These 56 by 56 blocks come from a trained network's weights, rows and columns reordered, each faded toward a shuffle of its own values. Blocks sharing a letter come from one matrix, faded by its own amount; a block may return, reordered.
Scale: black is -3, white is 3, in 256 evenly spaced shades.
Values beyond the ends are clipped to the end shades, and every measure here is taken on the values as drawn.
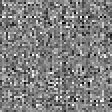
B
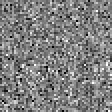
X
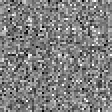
X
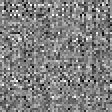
B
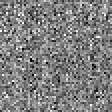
X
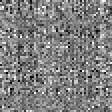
B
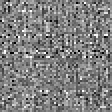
B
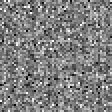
X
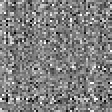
B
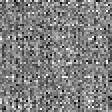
B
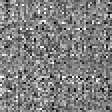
B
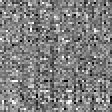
B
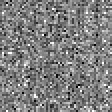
X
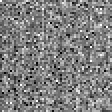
X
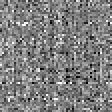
B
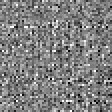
B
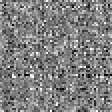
B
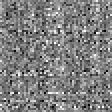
B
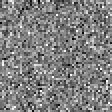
X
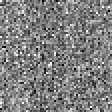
X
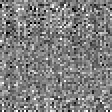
B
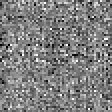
B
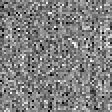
X
